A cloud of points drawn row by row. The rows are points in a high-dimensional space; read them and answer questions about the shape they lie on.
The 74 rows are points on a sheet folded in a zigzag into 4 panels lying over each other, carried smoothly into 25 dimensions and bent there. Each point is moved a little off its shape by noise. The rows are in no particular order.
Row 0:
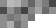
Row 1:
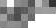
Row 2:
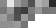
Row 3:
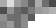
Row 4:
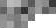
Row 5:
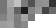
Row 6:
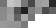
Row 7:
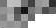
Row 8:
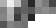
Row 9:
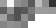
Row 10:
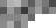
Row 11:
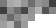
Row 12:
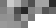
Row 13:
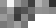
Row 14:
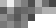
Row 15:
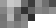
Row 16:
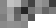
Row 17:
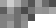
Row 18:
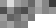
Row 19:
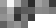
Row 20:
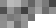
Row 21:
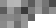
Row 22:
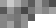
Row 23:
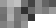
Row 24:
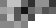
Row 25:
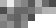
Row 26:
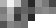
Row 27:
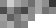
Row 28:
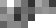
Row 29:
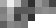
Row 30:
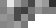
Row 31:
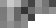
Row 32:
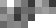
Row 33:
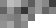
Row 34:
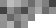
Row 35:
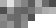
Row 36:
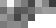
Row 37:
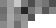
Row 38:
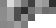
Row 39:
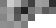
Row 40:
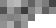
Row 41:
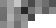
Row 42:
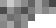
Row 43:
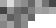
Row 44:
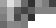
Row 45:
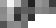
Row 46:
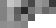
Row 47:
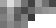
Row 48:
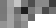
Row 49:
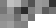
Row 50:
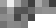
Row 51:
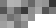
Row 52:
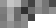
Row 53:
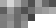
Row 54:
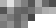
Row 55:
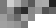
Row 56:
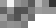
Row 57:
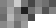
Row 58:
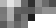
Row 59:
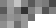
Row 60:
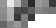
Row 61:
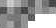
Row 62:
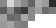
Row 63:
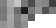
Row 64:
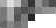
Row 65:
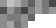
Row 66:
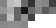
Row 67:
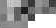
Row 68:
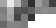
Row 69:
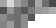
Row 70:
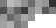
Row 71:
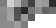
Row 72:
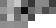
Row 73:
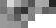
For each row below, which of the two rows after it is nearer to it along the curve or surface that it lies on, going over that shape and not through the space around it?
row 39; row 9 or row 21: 9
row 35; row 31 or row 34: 34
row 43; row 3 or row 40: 3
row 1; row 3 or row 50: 50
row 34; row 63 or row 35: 35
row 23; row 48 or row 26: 48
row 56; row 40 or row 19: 19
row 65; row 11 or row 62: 11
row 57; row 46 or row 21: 21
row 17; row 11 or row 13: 11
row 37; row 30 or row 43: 43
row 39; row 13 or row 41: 13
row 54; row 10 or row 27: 10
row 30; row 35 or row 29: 29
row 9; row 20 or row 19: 19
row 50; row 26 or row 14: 26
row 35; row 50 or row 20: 20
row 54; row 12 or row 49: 49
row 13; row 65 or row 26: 26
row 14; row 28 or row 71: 28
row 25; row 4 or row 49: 4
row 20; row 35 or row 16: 35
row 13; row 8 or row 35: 8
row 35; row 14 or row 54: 54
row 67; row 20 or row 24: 24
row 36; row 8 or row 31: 8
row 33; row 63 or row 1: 63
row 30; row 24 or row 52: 24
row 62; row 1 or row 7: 1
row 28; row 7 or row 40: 7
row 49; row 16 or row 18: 16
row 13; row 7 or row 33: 7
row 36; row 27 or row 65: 27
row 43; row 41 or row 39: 41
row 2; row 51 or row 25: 51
